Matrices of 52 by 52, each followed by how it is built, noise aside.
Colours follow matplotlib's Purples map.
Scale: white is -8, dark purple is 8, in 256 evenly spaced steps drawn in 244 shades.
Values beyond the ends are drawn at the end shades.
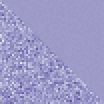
lower triangular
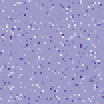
sparse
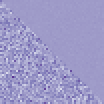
lower triangular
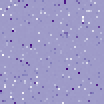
sparse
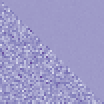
lower triangular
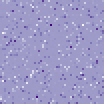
sparse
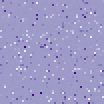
sparse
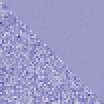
lower triangular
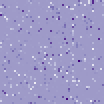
sparse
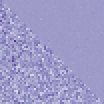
lower triangular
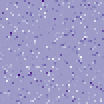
sparse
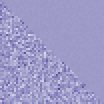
lower triangular
